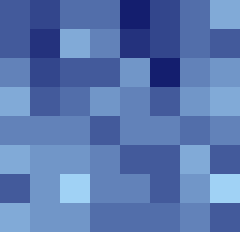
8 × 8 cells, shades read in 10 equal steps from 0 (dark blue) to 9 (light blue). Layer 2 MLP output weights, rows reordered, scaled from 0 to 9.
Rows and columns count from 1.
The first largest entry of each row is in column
8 3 5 1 1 1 3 1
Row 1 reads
3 2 4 4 0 2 4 7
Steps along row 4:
down up up down down up up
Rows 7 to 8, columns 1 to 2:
3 6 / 7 6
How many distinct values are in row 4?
5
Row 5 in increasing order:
3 4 5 5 5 5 5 5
